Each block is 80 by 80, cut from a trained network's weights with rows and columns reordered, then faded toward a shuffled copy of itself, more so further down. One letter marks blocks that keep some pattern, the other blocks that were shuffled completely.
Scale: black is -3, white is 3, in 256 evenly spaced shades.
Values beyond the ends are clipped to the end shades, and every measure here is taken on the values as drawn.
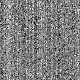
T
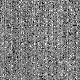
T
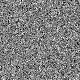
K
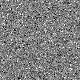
K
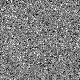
K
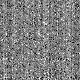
T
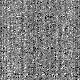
T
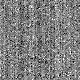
T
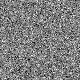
K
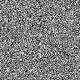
T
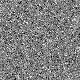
K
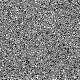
K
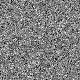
K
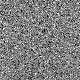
K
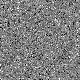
K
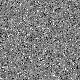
K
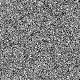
K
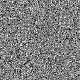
T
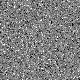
K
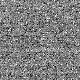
T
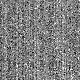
T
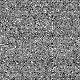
T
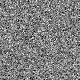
T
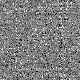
T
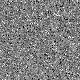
K
